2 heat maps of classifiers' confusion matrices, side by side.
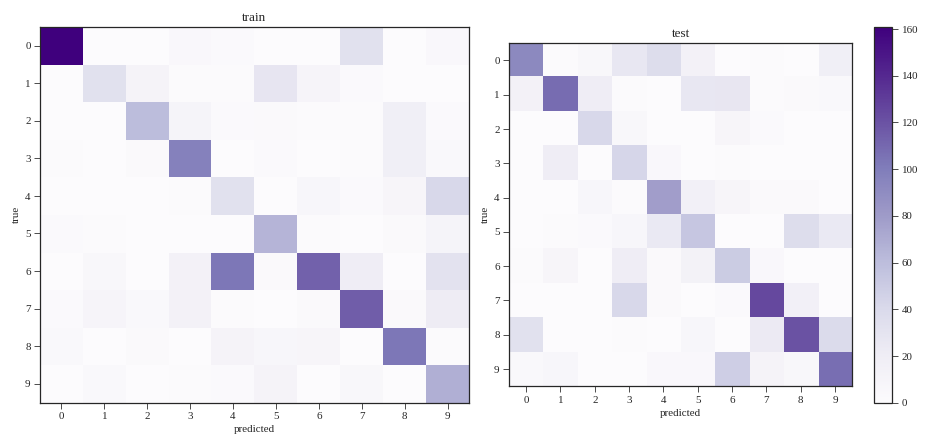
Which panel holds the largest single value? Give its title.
train
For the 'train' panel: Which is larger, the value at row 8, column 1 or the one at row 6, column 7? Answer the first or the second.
the second
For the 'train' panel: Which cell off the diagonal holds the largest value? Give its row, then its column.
6, 4
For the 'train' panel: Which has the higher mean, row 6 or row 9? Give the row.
6
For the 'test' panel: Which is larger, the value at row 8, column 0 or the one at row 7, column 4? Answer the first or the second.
the first
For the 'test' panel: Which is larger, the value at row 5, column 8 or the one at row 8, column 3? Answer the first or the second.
the first
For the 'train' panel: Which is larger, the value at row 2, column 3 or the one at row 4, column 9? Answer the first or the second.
the second
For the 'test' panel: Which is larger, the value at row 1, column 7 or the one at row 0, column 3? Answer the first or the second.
the second
